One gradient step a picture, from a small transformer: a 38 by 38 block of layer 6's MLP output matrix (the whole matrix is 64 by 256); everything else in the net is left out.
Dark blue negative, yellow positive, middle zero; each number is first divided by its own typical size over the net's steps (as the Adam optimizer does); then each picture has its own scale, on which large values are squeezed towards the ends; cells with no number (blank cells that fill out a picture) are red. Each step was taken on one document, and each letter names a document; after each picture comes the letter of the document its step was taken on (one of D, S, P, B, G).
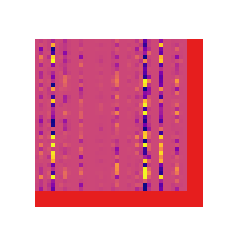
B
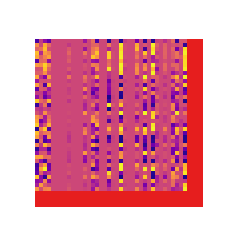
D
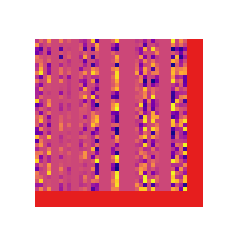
D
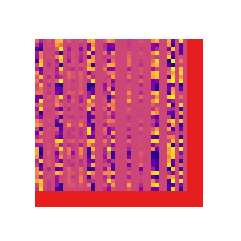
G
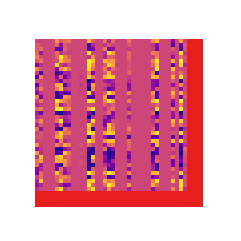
G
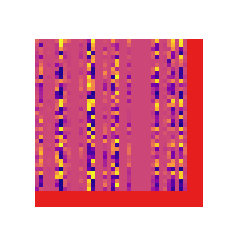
G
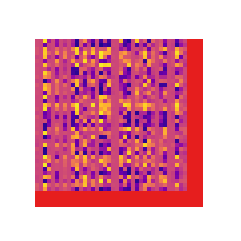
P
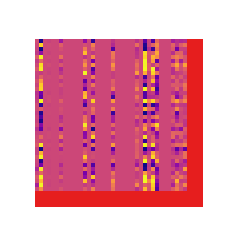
D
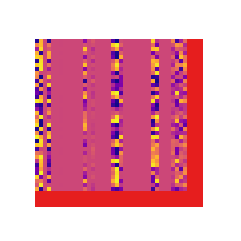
D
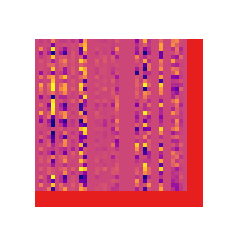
B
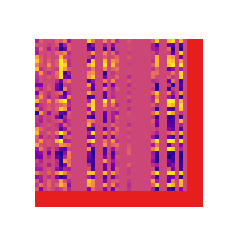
G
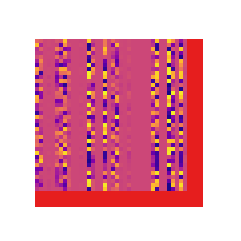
G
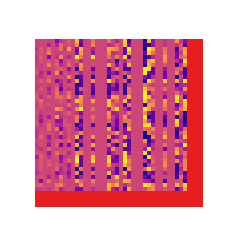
P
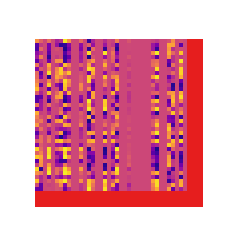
G
